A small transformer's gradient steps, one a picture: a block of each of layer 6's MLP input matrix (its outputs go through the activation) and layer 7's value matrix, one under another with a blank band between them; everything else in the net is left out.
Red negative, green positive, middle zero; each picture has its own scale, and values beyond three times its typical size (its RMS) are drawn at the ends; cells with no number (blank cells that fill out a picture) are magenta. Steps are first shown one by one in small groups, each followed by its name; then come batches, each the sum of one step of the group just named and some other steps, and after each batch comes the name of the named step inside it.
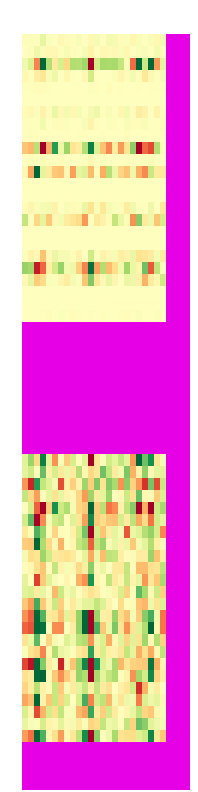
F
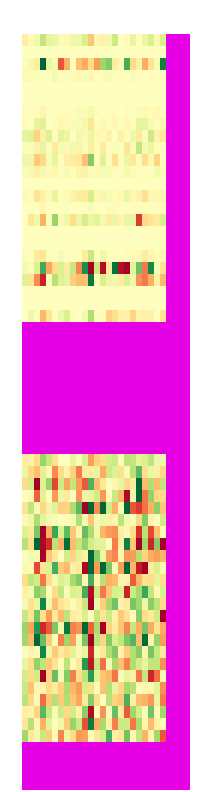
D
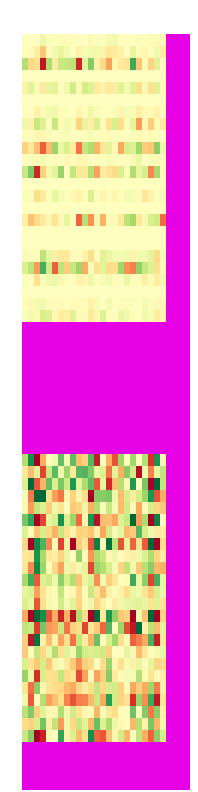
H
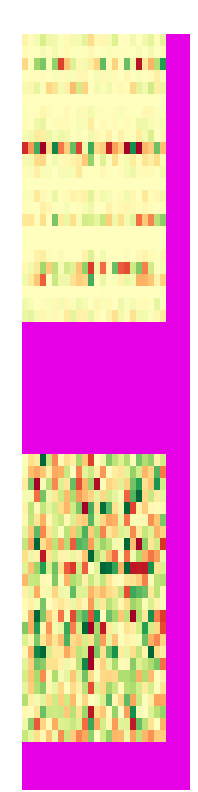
D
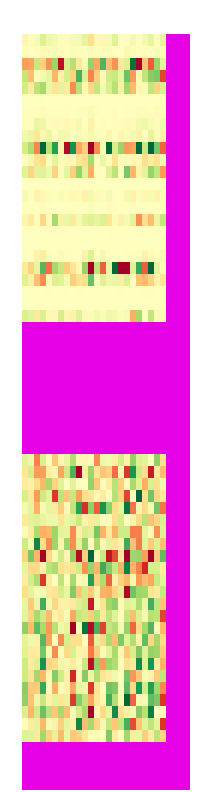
D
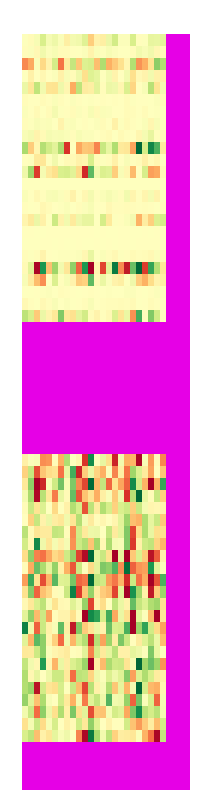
D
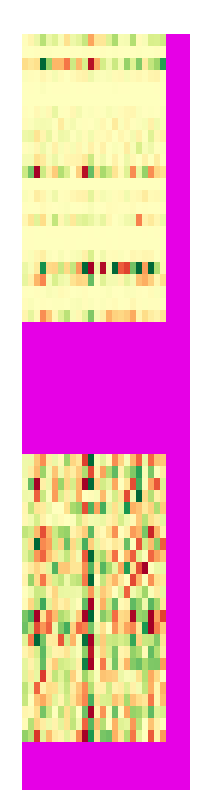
D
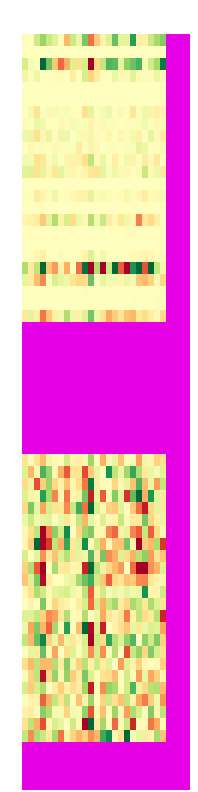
D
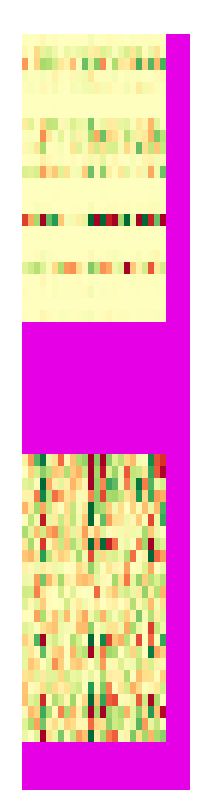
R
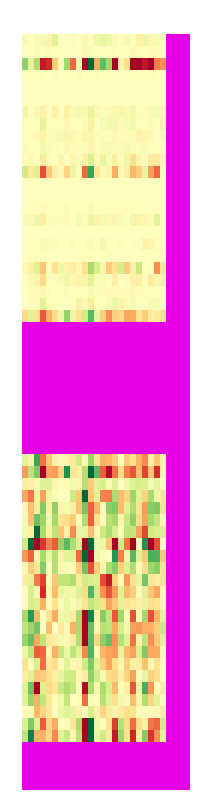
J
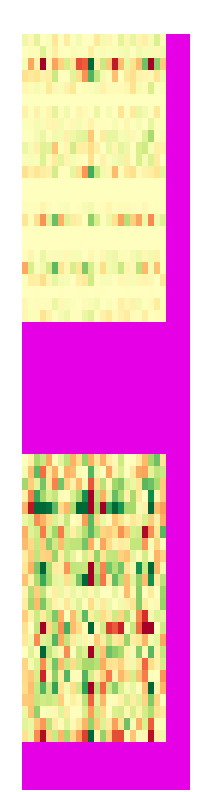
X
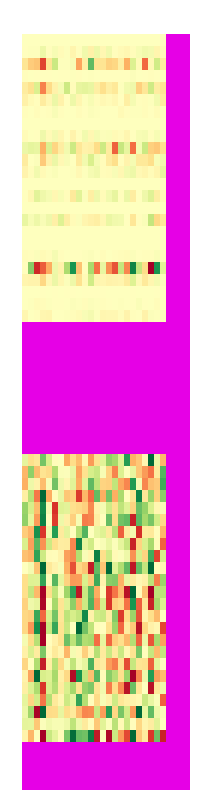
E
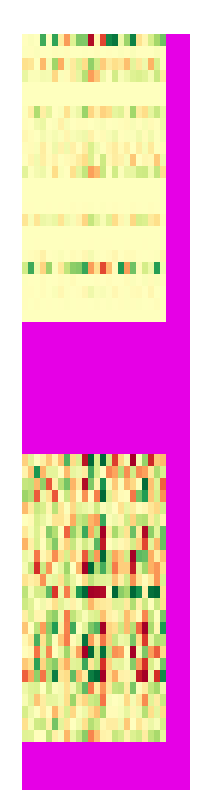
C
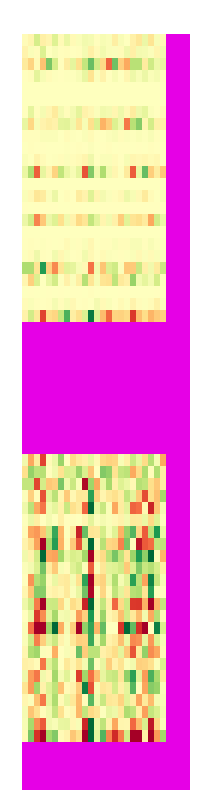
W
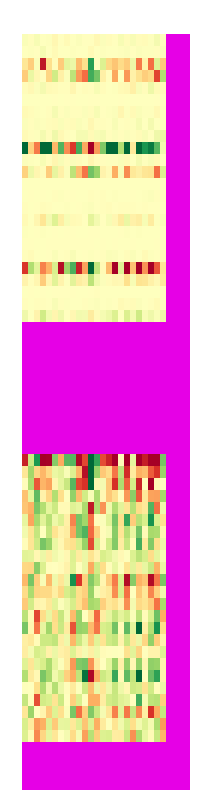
X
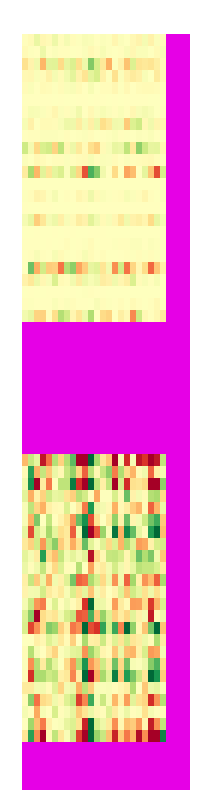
W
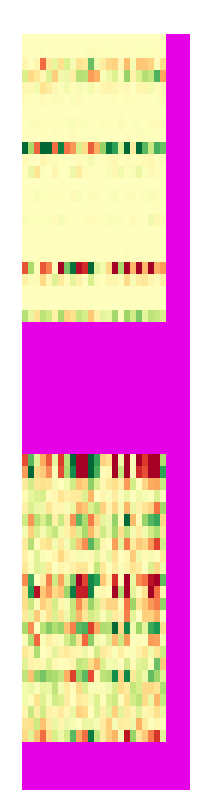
E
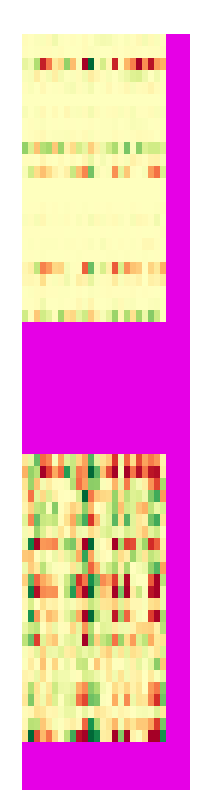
J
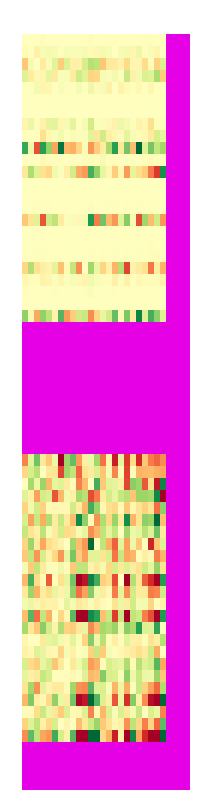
R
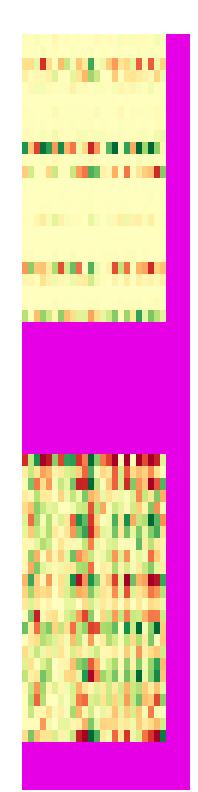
X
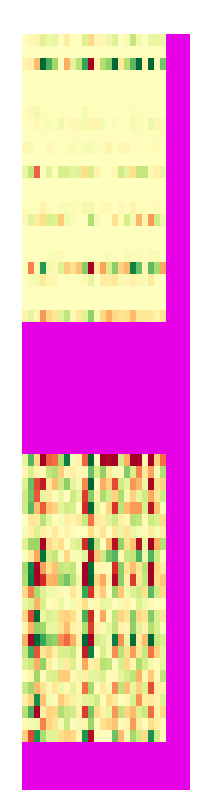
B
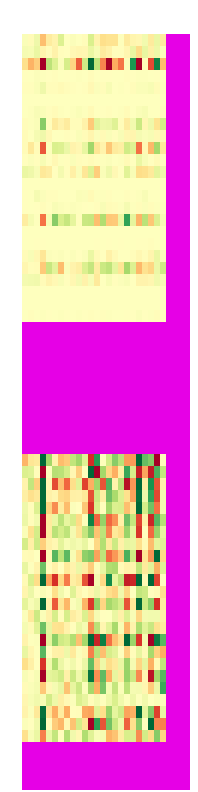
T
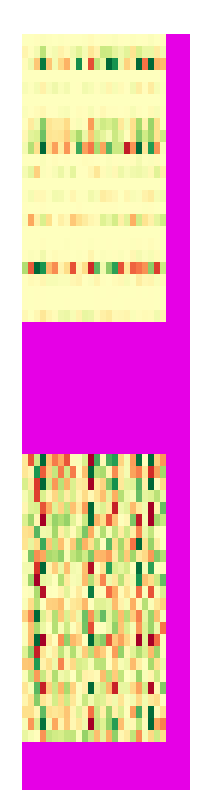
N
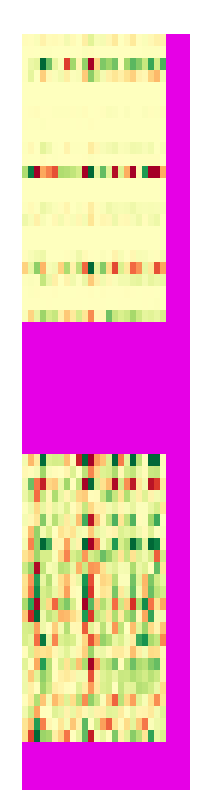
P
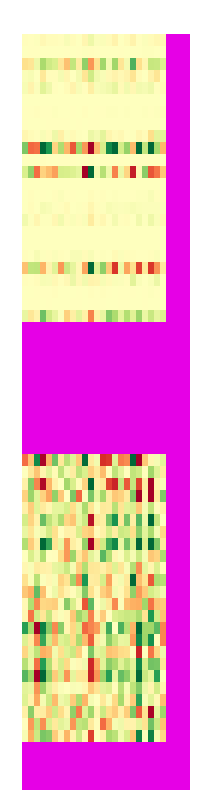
P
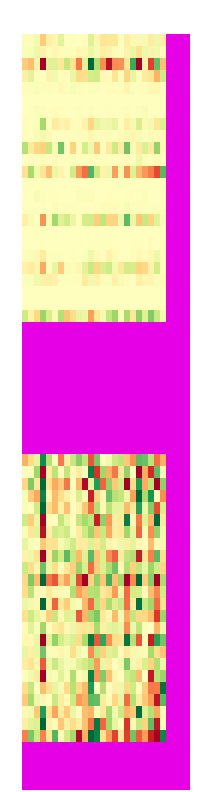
T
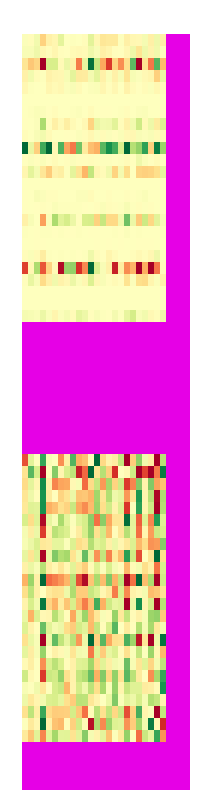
T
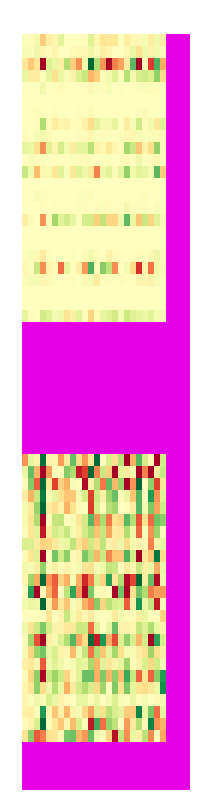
T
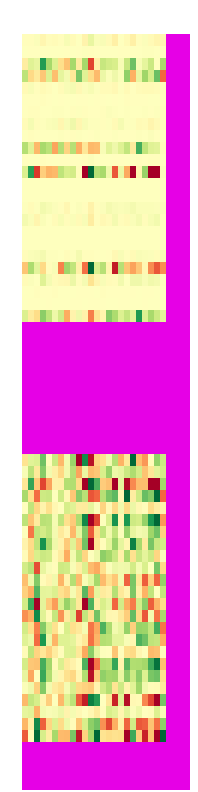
P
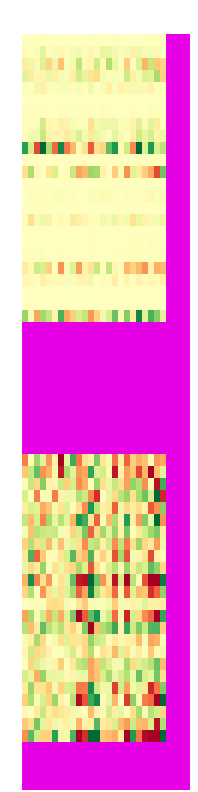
N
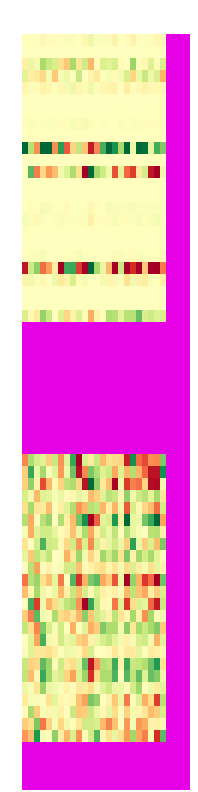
P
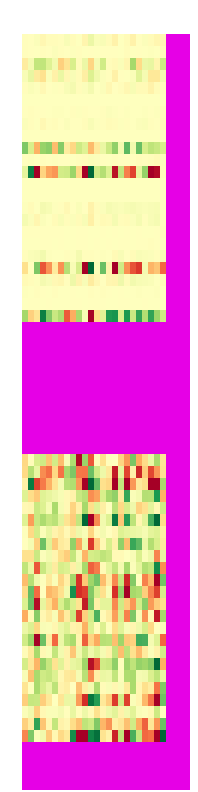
P
